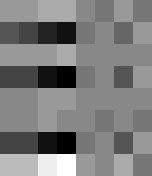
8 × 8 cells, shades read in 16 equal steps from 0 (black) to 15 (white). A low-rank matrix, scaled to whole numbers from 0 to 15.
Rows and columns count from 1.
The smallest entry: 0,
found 2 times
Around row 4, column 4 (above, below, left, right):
10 9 1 7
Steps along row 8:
same up up down down up down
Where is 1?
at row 2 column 4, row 4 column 3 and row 7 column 3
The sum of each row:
69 42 69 38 66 63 38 85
